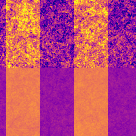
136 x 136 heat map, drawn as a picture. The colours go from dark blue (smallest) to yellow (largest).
Average level on the scale: 50%. Stripes: upright, repeating 2 times. Seam: horizontal, 50% of the way down, the bottom part calmer.
